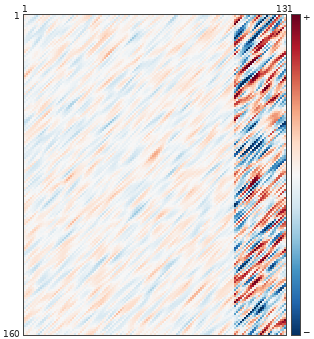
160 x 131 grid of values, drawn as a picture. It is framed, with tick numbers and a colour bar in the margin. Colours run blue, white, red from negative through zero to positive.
Histogram: heavy tails on both sides. Grain: diagonal, up to the right. Seam: vertical, 80% of the way across, the left part calmer. Odd rows or columns: none.
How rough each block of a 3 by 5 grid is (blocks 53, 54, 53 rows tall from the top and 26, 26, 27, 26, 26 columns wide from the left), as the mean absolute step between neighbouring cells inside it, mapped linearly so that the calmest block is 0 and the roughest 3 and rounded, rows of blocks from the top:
0 0 0 0 3
0 0 0 0 3
0 0 0 0 3
